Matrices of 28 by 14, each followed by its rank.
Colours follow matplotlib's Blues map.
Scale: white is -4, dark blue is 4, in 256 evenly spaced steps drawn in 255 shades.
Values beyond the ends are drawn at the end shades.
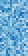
full rank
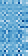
three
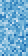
full rank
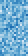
full rank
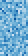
full rank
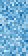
full rank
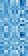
three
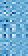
two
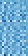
three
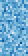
full rank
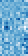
three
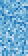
full rank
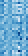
three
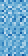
three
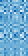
two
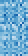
three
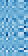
two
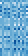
three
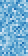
full rank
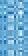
two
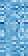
three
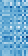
two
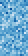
full rank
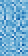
three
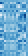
two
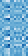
two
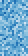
full rank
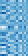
two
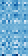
two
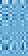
two
